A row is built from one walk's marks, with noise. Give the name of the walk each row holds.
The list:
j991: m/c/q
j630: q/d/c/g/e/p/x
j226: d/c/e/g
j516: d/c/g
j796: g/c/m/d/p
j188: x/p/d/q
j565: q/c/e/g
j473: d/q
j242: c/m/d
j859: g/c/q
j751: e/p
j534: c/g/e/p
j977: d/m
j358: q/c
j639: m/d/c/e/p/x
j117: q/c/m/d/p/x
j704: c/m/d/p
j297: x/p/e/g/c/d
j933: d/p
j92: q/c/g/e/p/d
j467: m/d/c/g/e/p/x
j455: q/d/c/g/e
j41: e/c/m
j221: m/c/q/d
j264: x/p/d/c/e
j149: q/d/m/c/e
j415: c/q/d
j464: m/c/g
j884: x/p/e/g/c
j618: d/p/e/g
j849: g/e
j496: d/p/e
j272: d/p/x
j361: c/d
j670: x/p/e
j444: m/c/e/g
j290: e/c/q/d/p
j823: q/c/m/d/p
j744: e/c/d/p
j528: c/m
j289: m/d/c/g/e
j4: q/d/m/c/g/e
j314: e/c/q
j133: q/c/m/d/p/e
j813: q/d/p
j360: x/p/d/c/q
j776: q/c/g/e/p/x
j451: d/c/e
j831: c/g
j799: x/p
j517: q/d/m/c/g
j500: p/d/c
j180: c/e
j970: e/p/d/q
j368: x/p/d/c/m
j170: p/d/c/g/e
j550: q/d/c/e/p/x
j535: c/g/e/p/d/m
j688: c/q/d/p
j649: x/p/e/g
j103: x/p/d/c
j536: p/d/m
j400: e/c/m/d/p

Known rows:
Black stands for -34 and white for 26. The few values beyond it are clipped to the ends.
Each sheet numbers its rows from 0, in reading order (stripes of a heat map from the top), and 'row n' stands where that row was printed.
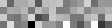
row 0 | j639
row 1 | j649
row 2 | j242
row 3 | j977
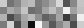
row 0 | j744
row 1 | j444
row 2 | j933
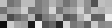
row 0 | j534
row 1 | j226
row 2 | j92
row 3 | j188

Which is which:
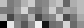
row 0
j516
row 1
j451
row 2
j264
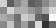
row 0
j536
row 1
j473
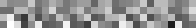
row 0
j528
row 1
j361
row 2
j149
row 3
j630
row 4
j991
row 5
j103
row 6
j455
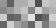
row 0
j360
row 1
j670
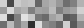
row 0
j272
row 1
j467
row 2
j290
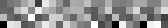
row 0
j859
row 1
j799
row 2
j117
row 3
j180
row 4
j565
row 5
j831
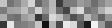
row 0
j535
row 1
j496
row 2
j358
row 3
j517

